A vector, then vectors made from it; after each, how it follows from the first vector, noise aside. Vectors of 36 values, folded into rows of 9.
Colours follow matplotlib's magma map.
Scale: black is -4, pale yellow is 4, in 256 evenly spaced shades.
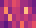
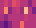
partly zeroed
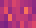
shrunk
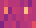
partly zeroed
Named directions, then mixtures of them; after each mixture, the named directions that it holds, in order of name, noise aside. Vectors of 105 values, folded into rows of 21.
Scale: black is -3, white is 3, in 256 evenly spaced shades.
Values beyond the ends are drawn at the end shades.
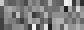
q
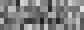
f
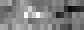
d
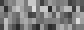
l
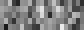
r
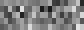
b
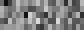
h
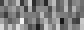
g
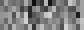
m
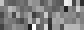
q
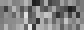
d, m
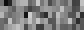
h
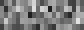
l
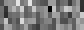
b, g, l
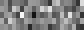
b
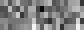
b, q, r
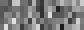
r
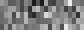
m, q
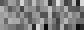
b, g, q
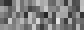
h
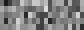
f, h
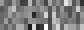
g, q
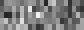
d, g, m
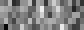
r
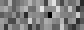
m, r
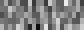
g, q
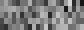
q, r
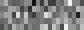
m, q
